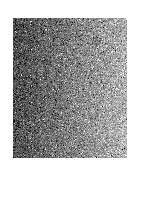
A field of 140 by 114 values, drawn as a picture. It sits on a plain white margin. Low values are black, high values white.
Fine speckle covers the field. On average the colour sits 50% of the way up the scale. No regular stripes run through it. No row or column stands out. Values rise toward the right. The values follow a bell shape.
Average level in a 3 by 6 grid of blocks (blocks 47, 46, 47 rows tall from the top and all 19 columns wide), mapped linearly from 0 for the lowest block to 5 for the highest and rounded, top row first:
0 1 2 3 4 5 | 0 1 2 3 4 5 | 0 1 2 3 4 5
